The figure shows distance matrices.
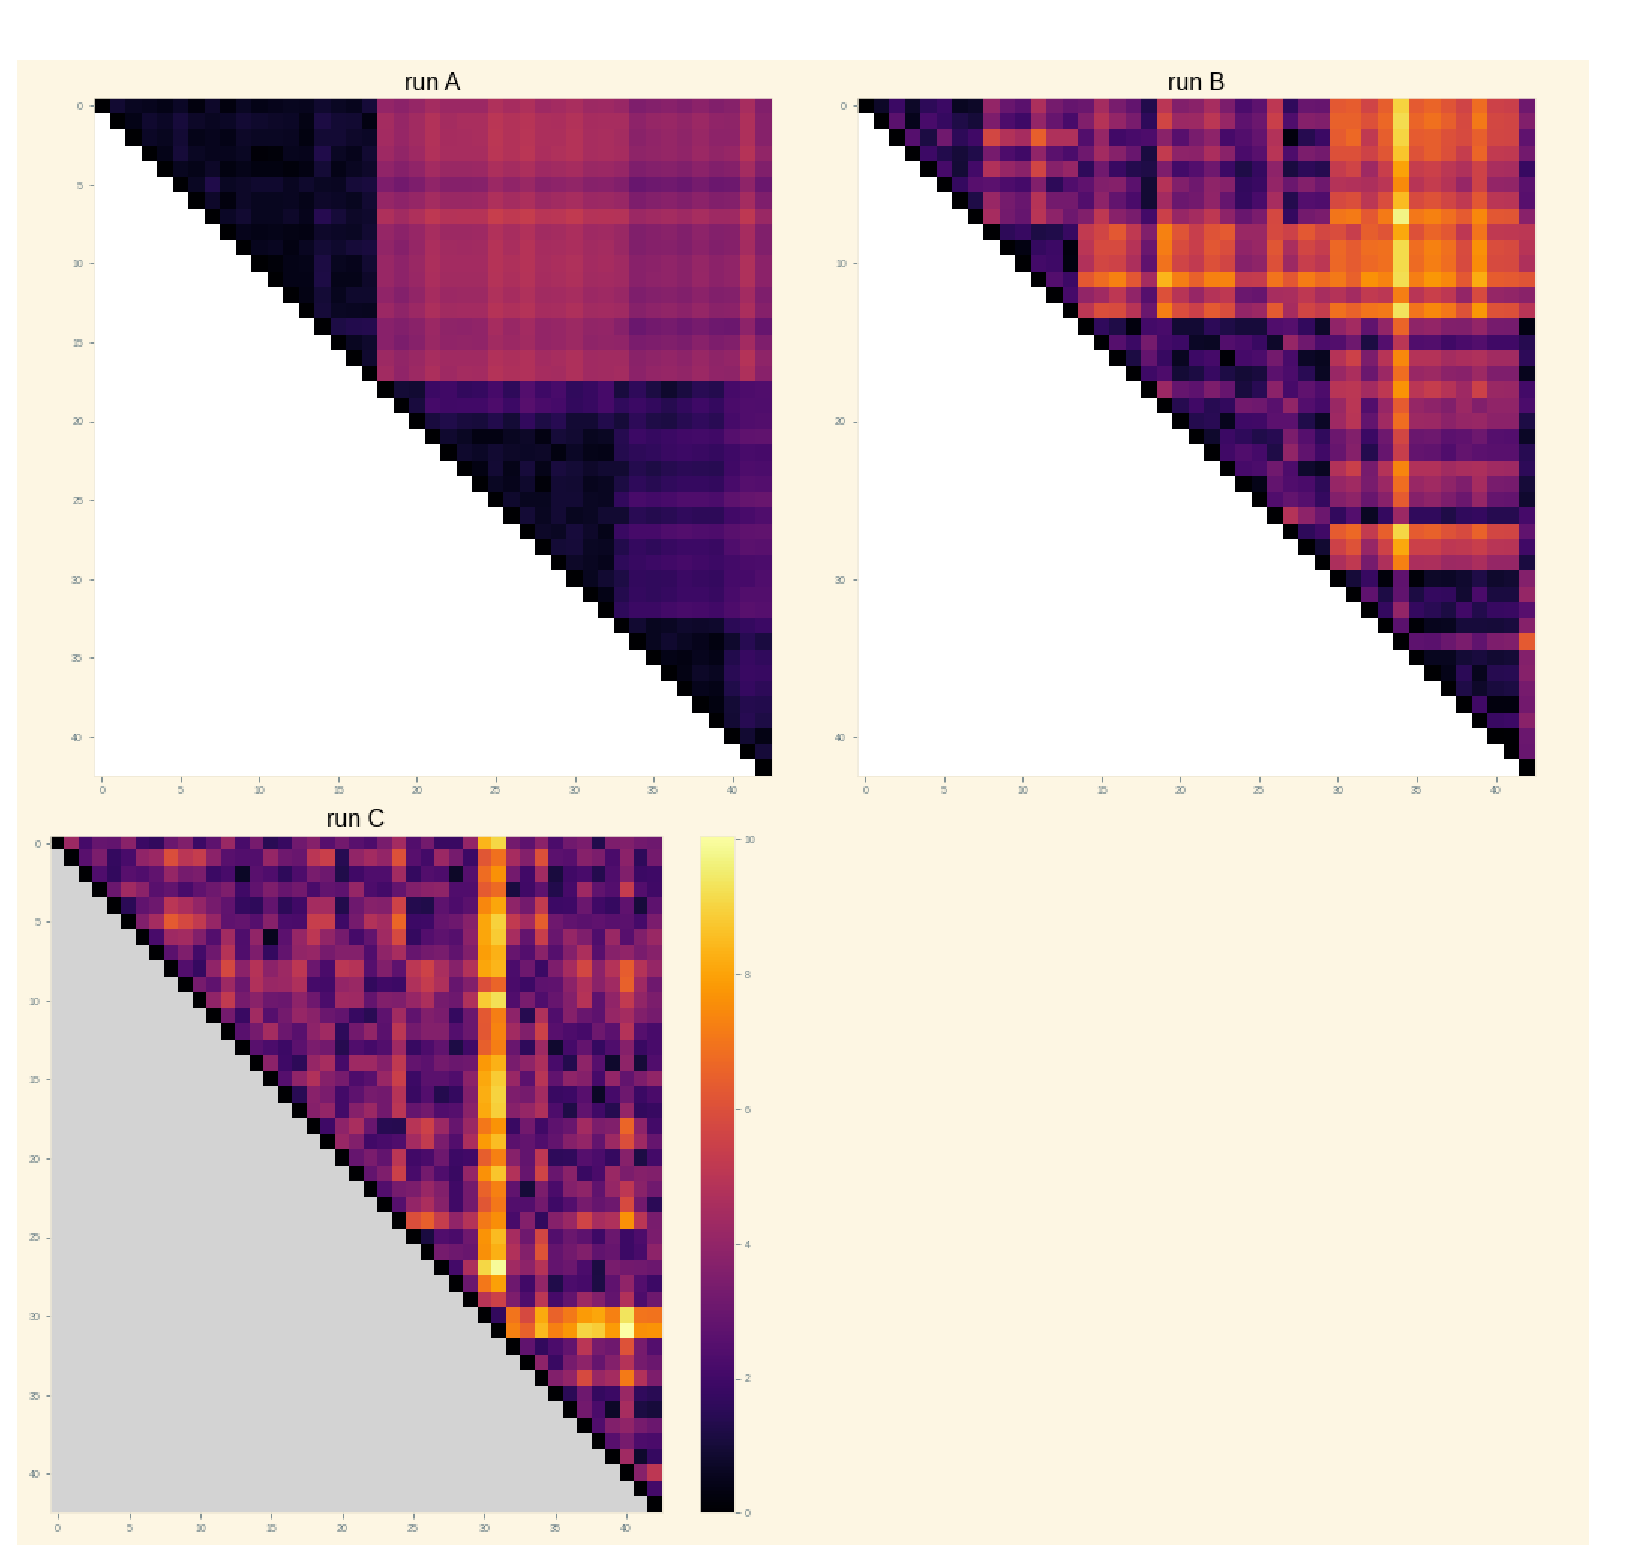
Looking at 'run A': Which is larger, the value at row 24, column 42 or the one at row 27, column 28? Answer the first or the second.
the first
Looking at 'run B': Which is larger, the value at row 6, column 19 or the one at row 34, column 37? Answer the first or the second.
the first
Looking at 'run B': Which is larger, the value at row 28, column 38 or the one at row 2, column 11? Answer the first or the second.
the second
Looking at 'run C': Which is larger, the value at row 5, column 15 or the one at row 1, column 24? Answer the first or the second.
the second
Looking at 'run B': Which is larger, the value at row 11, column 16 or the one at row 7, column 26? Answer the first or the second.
the first
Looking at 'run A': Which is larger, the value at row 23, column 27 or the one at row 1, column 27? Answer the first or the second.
the second
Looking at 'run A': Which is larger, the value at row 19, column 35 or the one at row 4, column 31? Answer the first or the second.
the second
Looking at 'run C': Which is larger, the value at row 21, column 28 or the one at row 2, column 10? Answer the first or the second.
the second
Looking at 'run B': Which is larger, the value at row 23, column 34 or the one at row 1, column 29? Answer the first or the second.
the first
